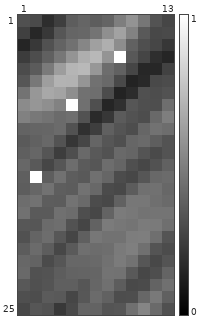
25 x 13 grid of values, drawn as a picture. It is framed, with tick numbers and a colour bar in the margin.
Ninth with the highest average: top middle. Grain: diagonal, up to the right. Lone odd cells: 3, each higher than its neighbours. Ninth with the lowest average: top right.
